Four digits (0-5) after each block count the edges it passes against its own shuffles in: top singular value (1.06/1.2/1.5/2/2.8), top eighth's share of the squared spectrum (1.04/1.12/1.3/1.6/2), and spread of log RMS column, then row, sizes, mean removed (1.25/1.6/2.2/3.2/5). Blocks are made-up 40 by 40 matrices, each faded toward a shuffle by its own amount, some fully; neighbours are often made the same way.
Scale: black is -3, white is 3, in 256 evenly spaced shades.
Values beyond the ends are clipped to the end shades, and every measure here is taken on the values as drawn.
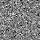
0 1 0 0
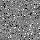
2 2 0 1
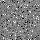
1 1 0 1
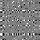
4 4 2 3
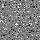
2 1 1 0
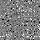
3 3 1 1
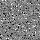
1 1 0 0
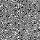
3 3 1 1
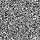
2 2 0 0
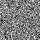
1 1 0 0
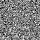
0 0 0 0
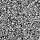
0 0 0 0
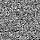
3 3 0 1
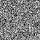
0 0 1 0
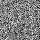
1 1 0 0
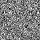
2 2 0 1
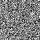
2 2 0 0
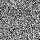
0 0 0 0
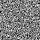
1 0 0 0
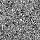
0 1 0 0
